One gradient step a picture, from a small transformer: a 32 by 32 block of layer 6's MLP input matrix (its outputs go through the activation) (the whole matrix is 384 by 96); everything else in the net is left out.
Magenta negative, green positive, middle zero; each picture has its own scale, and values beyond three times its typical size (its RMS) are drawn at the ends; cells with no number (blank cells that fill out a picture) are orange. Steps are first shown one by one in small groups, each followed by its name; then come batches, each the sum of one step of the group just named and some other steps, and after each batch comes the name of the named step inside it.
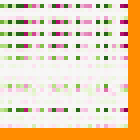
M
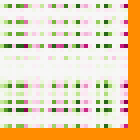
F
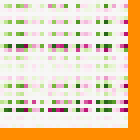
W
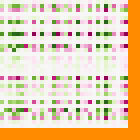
W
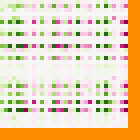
W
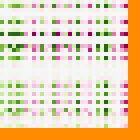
F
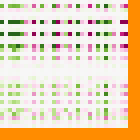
M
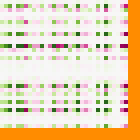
F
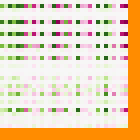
M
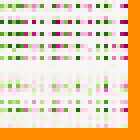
M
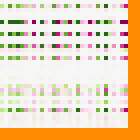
M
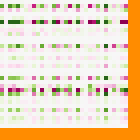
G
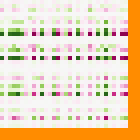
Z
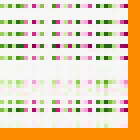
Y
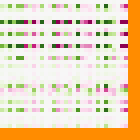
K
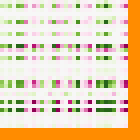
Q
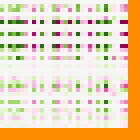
K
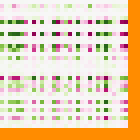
K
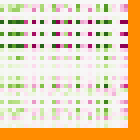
K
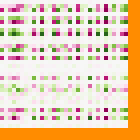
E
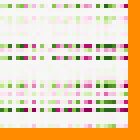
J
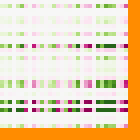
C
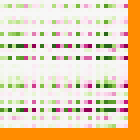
J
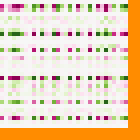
E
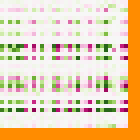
J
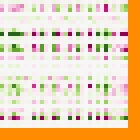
E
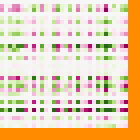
J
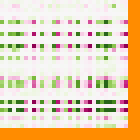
C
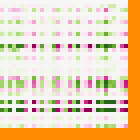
C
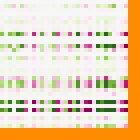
C
